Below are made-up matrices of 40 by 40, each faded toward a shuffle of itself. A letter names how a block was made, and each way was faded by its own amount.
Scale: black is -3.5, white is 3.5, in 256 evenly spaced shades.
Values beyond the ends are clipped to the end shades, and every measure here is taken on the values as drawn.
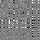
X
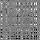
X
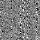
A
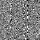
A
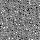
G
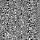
A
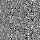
A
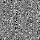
A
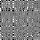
X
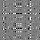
X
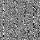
A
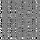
X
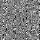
A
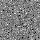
G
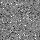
G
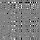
X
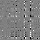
X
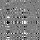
X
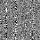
A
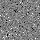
G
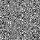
A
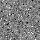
G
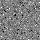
G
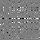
X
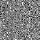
A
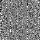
A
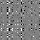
X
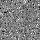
G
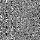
A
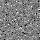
G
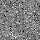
G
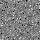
G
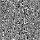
A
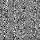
A
